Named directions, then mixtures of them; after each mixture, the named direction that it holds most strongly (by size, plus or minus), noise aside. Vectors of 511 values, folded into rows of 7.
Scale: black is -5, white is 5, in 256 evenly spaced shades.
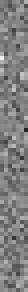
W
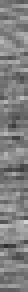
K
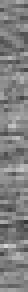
K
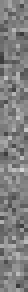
W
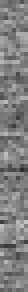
K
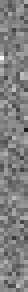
W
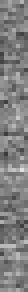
K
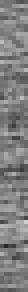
K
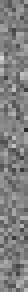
W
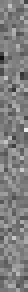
W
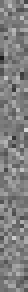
W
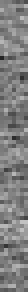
K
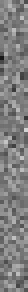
W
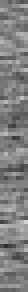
K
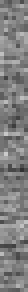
K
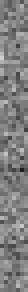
W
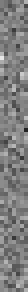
W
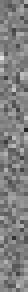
W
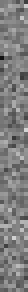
W
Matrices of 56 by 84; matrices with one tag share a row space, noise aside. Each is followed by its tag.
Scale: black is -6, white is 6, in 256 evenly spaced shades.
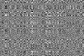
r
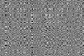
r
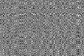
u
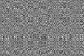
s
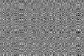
u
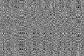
u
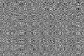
u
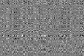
s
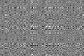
r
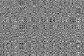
u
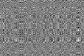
u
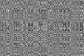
s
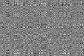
s
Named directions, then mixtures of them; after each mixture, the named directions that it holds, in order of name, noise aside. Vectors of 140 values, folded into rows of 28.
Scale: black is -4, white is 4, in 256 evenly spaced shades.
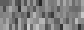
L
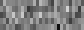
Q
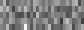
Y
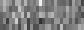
L, Q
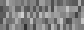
Q, Y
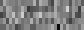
Q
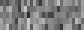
L, Y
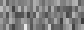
Y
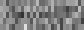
Q, Y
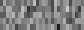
L, Q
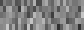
L, Q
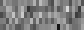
Q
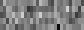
Q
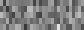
Q, Y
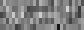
Q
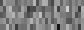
L, Q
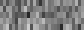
L, Y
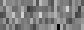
Q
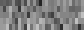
L
